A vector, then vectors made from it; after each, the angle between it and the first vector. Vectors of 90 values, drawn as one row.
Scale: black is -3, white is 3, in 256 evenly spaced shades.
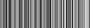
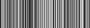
orthogonal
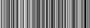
partly opposed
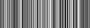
partly opposed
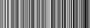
nearly opposite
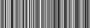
partly opposed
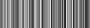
nearly opposite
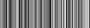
nearly parallel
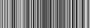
orthogonal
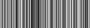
partly opposed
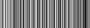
partly opposed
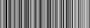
nearly parallel
